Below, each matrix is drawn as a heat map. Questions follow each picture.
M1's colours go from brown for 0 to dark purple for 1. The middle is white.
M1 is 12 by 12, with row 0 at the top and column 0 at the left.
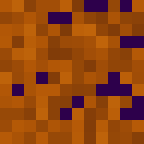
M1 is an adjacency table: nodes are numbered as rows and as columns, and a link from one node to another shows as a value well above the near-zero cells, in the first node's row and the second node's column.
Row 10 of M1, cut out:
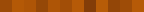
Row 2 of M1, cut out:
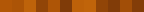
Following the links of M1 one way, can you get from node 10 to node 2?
no
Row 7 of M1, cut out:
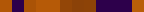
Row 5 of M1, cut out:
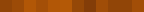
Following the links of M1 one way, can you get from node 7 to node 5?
yes
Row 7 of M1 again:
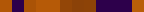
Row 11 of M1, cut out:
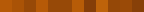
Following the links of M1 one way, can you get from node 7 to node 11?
yes
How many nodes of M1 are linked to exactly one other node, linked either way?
1
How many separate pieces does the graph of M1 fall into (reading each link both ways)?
2
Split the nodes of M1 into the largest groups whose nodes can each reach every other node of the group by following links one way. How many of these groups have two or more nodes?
0
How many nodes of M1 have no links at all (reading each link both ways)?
1
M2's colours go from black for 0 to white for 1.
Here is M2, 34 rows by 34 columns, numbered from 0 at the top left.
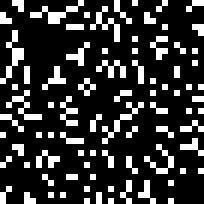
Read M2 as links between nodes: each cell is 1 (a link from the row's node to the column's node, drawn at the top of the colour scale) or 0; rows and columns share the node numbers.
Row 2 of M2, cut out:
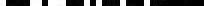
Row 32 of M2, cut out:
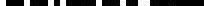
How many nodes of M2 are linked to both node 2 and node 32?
6
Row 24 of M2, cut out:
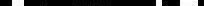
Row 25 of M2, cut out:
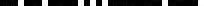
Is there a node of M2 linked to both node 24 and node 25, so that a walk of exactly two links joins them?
yes
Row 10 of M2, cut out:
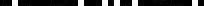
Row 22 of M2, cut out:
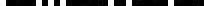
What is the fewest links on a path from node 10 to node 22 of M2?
1
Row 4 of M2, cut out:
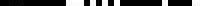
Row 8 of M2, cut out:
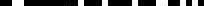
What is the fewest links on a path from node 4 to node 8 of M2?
2
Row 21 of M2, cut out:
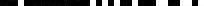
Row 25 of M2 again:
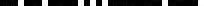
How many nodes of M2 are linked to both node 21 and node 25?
5
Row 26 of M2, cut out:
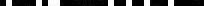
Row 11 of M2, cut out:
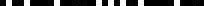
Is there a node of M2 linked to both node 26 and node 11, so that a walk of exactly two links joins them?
yes
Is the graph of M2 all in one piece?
yes
